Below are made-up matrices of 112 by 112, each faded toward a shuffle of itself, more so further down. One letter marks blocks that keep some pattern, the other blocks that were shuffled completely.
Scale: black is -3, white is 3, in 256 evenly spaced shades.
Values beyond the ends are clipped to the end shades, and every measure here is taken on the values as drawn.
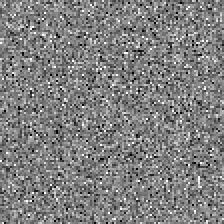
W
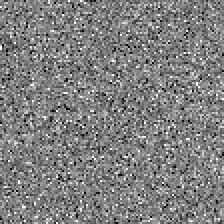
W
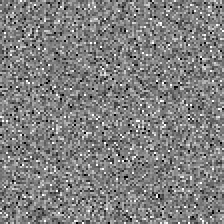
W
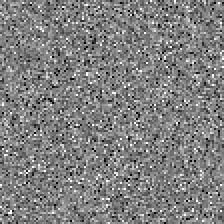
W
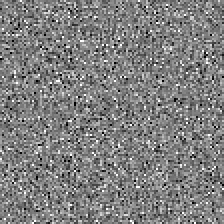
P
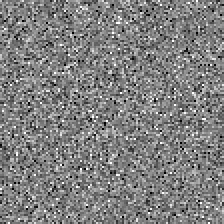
W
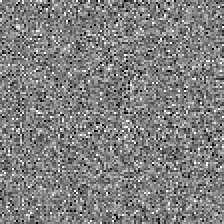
P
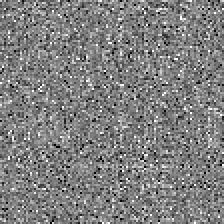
P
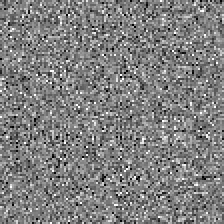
P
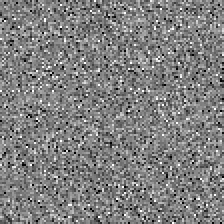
W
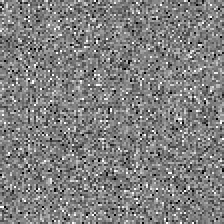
P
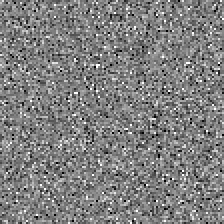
W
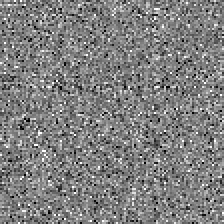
P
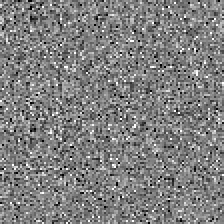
P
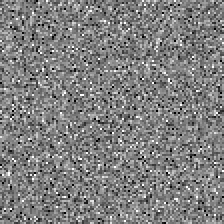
W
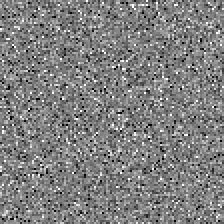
W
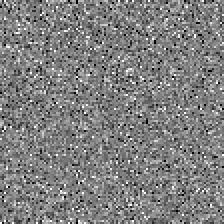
P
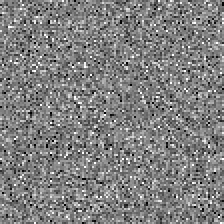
P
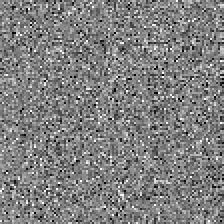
P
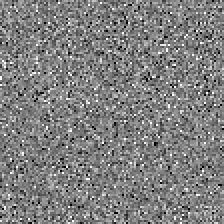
P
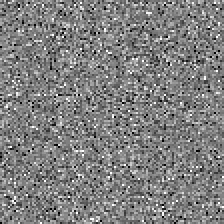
P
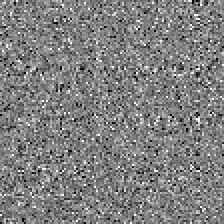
P
